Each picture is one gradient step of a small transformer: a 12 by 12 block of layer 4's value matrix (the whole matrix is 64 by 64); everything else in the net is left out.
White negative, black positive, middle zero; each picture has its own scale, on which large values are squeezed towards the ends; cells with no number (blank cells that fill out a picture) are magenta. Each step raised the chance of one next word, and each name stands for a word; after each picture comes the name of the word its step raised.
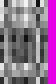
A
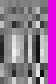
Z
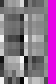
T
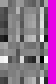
T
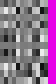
Z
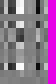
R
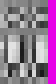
Z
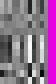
Z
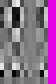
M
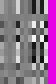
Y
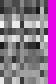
Y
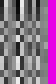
Y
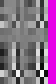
R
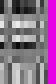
Y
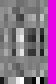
A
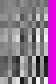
T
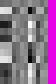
Y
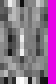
A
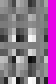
T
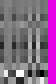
Z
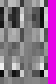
M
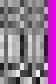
Z
